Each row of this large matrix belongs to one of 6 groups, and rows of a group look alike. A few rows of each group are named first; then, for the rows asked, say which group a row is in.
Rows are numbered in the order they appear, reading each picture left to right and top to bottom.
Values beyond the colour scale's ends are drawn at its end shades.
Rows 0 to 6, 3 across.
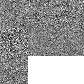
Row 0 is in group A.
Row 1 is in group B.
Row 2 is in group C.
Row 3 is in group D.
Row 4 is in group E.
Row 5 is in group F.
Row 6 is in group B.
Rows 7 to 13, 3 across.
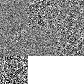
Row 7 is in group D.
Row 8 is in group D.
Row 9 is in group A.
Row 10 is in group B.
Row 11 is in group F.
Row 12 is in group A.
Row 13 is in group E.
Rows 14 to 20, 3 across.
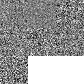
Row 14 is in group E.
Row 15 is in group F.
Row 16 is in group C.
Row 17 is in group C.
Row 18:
D
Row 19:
C
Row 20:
F
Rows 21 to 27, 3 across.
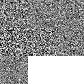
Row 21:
E
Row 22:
F
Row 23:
E
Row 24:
C
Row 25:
F
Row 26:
F
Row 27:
D
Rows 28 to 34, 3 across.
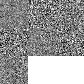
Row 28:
C
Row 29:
E
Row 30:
E
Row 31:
C
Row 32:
F
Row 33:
B
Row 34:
A
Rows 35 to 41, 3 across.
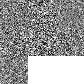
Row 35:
F
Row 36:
B
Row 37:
E
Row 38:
A
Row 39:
A
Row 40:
D
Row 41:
A
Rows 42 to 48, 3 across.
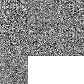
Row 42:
E
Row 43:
F
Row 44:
E
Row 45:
D
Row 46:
B
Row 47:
E
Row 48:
A
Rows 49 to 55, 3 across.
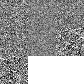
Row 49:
B
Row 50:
B
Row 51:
B
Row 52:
C
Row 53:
B
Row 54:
A
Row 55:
D
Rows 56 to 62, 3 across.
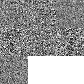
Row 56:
E
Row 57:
E
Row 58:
C
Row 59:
D
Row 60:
F
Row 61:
A
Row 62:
C
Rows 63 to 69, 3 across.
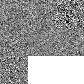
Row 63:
E
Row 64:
E
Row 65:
D
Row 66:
B
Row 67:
B
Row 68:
A
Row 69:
D
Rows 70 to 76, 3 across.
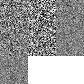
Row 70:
C
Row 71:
A
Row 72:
C
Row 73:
D
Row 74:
E
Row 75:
D
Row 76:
D
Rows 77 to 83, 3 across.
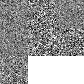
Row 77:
B
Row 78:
B
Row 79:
E
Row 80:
E
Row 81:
A
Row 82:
E
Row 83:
A
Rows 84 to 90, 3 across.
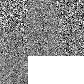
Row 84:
A
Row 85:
F
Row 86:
B
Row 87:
E
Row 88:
D
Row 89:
D
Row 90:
A
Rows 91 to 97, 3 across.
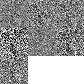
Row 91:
D
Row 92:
D
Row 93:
D
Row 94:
D
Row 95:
C
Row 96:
D
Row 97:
D
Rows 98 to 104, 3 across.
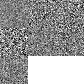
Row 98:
A
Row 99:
E
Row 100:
F
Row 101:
A
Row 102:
C
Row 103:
D
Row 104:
E
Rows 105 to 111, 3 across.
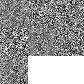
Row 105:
A
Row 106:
B
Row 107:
D
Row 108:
A
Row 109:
D
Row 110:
F
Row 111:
A
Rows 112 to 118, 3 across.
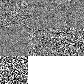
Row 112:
B
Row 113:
C
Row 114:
D
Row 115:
B
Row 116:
E
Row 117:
C
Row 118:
F
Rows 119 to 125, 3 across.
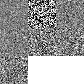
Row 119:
B
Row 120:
B
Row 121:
D
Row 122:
E
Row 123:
F
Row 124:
A
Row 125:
E
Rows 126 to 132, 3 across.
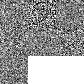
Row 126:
E
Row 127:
E
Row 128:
E
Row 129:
A
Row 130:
E
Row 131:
B
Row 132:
F
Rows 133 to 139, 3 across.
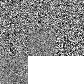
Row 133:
B
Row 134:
D
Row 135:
C
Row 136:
D
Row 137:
B
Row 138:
F
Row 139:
A
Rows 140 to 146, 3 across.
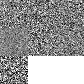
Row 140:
C
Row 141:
B
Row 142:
F
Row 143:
A
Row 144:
D
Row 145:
F
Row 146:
B
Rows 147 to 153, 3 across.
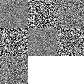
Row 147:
D
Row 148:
F
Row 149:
F
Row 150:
E
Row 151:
F
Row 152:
E
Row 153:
F
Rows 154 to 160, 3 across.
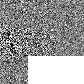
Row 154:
E
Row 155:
B
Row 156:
D
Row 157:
D
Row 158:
C
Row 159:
A
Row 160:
D
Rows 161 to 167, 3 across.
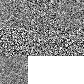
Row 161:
A
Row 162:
B
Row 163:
E
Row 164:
F
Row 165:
B
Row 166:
B
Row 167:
A
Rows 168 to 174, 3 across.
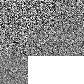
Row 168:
F
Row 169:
F
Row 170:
B
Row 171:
A
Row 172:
B
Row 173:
B
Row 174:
B
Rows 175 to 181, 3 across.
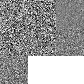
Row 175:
A
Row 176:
F
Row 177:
A
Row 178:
D
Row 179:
E
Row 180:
F
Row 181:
F
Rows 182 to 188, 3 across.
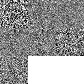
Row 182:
E
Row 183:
C
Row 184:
D
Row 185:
D
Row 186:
D
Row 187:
C
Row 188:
F
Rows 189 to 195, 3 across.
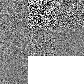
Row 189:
F
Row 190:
D
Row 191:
B
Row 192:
A
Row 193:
E
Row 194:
D
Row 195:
E
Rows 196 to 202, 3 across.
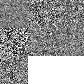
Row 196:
C
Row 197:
D
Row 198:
C
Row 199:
A
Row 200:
F
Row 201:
C
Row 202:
D
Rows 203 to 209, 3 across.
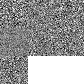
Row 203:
F
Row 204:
B
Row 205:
C
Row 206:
C
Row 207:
E
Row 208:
D
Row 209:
D
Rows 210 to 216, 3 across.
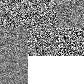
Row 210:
B
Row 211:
B
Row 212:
D
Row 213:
C
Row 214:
F
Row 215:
F
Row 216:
C
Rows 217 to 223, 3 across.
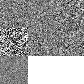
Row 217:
F
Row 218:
B
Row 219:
A
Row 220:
A
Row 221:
D
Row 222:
B
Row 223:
B
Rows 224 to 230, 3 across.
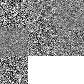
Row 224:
B
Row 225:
A
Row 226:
A
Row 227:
B
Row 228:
D
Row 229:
F
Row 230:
D
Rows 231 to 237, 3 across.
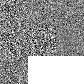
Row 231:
D
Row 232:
E
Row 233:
B
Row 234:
D
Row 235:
E
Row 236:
F
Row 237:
D
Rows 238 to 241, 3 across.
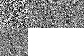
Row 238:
A
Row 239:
E
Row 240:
D
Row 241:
D
